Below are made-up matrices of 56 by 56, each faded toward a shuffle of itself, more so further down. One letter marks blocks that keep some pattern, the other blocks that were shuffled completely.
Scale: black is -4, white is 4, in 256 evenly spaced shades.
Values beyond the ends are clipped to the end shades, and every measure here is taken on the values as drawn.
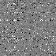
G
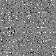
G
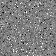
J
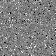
J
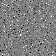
J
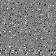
G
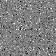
G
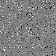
G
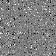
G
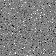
J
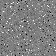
J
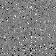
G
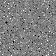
J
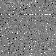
G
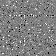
G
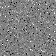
J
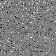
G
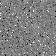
J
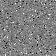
J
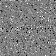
G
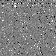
G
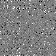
G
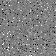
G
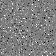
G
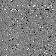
G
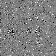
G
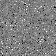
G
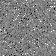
J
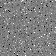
J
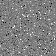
J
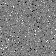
J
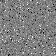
J
